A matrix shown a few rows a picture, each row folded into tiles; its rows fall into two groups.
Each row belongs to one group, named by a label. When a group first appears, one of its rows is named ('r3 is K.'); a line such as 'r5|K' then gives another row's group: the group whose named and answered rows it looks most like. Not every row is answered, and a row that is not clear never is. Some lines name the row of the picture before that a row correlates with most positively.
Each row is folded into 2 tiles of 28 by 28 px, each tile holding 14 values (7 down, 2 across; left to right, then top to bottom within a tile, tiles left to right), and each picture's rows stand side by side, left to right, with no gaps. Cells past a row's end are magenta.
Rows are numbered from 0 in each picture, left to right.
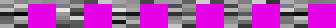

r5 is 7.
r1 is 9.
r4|7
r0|7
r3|7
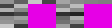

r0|7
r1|7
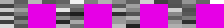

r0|7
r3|9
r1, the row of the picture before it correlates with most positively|1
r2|7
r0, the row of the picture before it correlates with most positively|0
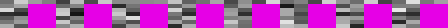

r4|9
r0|7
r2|9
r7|7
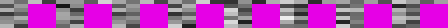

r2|7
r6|7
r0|7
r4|9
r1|9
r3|7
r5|9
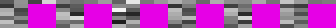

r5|9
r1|9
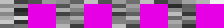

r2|7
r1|7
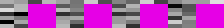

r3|9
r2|7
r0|7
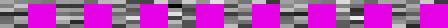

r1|9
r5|7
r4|7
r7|7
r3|9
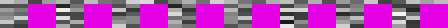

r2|7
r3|9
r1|7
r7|9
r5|7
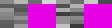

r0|9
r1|7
